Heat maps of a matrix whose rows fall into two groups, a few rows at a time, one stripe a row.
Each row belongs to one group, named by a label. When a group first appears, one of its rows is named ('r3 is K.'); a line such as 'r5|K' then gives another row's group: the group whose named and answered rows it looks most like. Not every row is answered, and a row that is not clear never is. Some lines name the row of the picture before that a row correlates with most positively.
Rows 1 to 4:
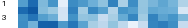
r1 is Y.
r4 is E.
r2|Y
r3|Y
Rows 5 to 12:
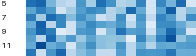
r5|Y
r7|E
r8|Y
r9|Y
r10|E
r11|Y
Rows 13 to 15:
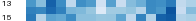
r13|E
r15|E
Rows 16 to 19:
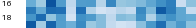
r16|E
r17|E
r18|Y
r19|E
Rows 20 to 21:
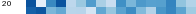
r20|E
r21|Y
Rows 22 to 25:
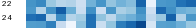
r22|Y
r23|E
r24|Y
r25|Y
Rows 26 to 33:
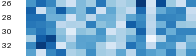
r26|Y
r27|E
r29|Y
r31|Y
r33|E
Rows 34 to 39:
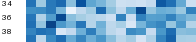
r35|Y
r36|E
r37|E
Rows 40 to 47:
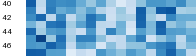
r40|E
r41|E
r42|Y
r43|E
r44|E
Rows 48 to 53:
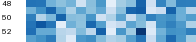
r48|Y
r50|E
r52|Y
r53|Y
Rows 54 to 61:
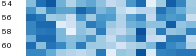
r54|Y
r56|Y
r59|Y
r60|E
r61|Y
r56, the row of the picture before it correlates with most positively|53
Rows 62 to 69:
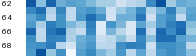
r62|E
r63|Y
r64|Y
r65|E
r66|E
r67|E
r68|Y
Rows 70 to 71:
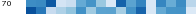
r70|Y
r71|Y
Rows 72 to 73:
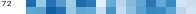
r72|E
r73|E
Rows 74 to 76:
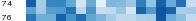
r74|E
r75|E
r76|E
